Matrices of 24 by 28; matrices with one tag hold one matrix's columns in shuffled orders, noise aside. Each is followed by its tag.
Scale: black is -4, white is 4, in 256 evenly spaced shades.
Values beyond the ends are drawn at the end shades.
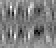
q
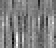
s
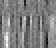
s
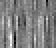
s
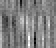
s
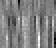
s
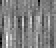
s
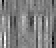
s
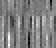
s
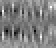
q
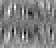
q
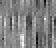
s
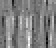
s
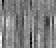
s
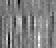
s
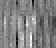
s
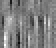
s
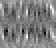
q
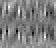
q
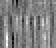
s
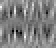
q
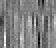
s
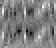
q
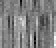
s
